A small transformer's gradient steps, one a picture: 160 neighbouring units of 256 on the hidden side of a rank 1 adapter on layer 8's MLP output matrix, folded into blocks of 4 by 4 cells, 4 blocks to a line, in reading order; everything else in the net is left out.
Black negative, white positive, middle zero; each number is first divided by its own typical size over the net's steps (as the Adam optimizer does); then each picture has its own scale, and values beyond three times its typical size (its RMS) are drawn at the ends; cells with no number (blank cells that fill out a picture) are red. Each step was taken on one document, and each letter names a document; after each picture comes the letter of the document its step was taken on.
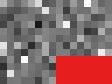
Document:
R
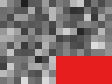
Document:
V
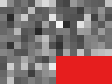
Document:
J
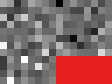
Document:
R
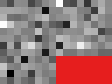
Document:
R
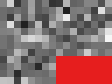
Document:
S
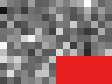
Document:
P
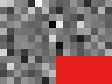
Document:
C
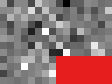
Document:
J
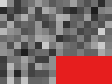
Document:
C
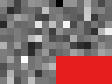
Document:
R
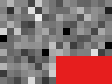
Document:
J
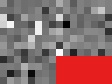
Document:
R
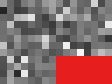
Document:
S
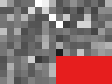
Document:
C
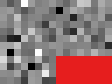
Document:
V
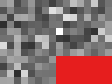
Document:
S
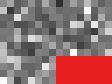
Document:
P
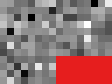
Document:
S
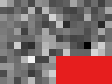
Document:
J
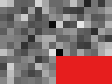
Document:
C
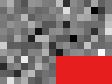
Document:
R
